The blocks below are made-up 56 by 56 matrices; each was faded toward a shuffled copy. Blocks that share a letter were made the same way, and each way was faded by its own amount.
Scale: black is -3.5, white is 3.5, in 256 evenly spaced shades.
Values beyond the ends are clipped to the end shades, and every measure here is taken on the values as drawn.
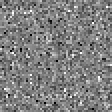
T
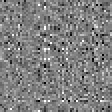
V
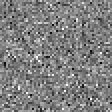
T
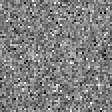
T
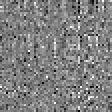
V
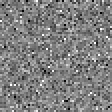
T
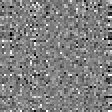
V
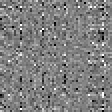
V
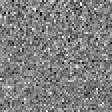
T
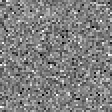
T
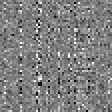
V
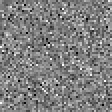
T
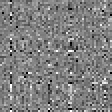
V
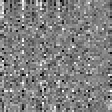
V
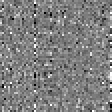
V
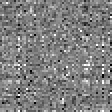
V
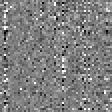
V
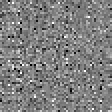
V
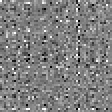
V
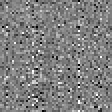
V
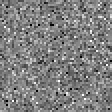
T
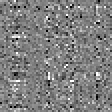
V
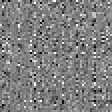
V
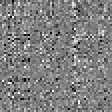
V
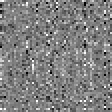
V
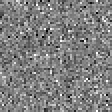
T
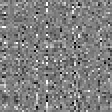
V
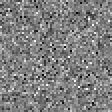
T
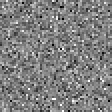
T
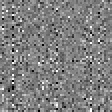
V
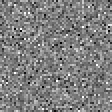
T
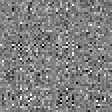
V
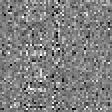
V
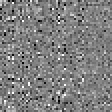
V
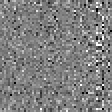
V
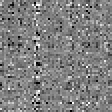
V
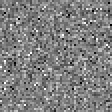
T
